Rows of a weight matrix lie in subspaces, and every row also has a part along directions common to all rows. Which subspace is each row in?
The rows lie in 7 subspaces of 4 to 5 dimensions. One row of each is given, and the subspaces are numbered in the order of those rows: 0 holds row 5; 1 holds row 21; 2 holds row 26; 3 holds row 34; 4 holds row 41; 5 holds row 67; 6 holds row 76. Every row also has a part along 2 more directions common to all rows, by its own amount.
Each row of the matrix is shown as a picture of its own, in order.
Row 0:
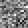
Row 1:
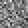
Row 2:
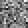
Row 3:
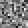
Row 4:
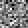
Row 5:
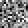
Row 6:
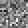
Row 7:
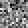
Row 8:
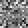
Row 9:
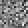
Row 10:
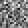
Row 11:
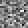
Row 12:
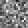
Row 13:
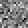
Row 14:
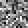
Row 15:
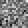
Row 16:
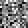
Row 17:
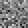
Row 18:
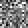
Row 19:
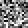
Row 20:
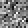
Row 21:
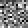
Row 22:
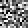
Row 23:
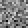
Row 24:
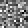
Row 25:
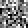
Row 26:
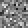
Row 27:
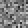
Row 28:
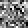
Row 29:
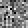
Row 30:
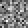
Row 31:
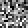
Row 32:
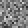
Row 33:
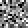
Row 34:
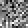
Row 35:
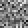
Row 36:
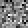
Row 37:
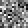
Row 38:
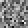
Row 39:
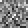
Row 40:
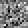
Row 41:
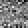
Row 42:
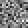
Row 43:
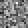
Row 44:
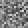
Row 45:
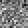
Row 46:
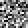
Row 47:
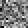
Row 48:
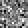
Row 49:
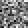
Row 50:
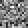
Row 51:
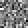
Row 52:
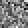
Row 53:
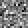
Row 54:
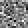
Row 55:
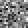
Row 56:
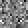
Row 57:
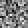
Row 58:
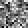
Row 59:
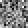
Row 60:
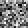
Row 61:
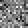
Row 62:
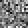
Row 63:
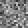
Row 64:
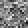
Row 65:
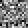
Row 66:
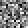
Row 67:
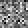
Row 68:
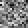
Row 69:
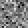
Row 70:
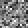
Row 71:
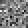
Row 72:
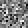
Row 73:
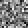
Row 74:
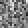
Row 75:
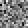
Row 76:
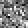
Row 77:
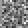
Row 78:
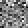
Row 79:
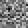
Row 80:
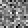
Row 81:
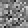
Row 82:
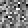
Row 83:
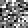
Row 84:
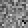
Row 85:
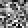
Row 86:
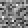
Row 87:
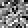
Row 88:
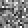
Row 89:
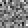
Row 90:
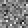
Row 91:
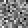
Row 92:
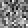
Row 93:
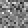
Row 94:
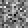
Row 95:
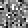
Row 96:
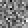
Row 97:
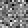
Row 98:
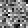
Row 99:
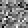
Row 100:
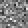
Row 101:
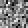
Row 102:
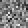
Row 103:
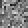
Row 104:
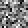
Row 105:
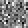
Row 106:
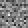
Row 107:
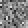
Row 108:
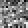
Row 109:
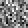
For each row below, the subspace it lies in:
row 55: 4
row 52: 6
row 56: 5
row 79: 1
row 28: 6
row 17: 1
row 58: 6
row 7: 3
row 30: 5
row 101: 5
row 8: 0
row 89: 5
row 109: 2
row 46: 4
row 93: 6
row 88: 6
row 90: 3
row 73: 6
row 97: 0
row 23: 1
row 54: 2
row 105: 5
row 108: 4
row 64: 6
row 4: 0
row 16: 0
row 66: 4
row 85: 2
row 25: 6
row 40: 1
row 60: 1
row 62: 6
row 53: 2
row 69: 6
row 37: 1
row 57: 2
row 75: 5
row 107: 0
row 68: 0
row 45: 1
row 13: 6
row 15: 3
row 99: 6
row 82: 4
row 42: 4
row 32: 6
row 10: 4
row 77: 3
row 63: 2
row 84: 3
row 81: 1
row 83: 2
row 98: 1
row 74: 0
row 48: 5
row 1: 0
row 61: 1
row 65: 3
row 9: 5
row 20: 5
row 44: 5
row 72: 3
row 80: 4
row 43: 2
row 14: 1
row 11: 5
